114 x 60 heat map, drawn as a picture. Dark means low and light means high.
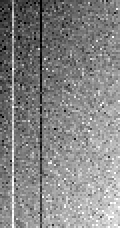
The bottom right is the ninth with the highest average. Columns 7 and 21 differ from the columns beside them. Neither half mirrors the other. Values rise toward the bottom right. The ninth with the lowest average is the top left.
